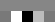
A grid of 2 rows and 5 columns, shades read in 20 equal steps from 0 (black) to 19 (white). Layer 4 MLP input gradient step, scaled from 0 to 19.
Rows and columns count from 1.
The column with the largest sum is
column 2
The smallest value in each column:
9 10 0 10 9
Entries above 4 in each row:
5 4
